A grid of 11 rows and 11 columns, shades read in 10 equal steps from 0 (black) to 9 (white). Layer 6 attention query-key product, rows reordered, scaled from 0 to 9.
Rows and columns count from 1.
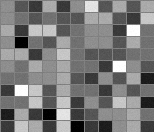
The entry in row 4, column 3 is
4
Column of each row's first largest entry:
7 11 10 5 5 9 5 2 3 5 2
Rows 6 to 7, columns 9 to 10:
9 5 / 3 6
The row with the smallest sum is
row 11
